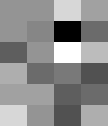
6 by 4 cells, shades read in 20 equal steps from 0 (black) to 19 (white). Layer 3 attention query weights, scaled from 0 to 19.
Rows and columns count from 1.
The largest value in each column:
16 12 19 14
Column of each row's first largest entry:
3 1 3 1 1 1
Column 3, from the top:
16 0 19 9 7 6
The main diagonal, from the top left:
11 10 19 6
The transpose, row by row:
11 11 7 13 12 16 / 11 10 11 8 12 11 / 16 0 19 9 7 6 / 12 8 14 6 8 13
